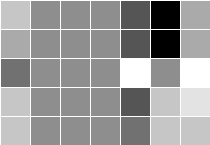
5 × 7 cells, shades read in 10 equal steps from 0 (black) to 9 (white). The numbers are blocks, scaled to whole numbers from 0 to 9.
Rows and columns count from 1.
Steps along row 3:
up same same up down up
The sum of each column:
31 25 25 25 22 19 36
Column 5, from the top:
3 3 9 3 4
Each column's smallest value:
4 5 5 5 3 0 6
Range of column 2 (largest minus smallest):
0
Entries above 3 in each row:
5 5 7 6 7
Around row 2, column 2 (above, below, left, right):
5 5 6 5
